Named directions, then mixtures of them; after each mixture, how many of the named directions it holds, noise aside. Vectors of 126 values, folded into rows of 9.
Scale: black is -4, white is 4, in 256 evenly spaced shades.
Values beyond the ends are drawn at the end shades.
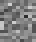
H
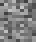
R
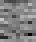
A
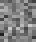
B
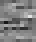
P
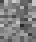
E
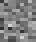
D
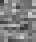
three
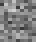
three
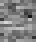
two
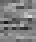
one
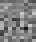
three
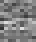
two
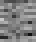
one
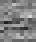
one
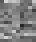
three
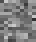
two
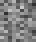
one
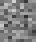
three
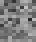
two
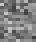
three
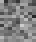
one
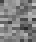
two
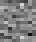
three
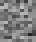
three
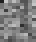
two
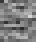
two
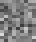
one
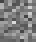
two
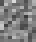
three
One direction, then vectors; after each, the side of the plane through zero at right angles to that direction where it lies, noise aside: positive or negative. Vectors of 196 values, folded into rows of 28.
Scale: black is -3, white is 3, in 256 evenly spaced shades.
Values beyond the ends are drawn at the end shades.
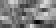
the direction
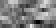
positive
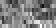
negative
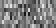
positive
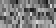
negative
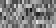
negative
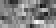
negative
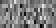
positive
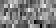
positive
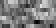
positive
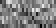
positive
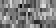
positive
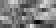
positive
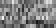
positive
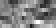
negative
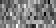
negative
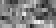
negative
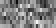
negative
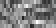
negative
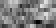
positive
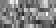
positive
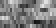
positive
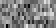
positive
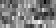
negative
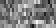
negative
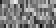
positive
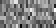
positive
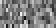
negative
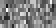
negative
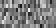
positive
